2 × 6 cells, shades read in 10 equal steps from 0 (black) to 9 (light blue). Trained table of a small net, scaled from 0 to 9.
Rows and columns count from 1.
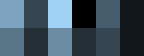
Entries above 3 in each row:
3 2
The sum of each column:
12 5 15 2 7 2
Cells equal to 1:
2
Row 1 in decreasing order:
9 7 4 3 1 0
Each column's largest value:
7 3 9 2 4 1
